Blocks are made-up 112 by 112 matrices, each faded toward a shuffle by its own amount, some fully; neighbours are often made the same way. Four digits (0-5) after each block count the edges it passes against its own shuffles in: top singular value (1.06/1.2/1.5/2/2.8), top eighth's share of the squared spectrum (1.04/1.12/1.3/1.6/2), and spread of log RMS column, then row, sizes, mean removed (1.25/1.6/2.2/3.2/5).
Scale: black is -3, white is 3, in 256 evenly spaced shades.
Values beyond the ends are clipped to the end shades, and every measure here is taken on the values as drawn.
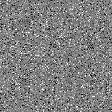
4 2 1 1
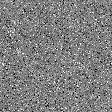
3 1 0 0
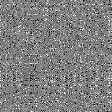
4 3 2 2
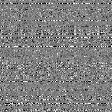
4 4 1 4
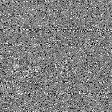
3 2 0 3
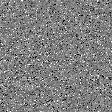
1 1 0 1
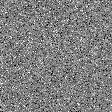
0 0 0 0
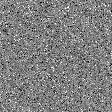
0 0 0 0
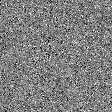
0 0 0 0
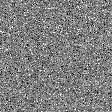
0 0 0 0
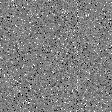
1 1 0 0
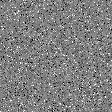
0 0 0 0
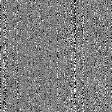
2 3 4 0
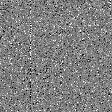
2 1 2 0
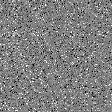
3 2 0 1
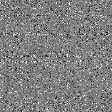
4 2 1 2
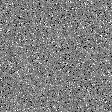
1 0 0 0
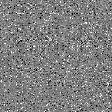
4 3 1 2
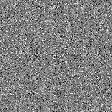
3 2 0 1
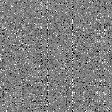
4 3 2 1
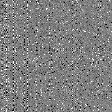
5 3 3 2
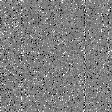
4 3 2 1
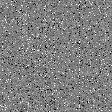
3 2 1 0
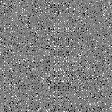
4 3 2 1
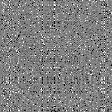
5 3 2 2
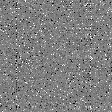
3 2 1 0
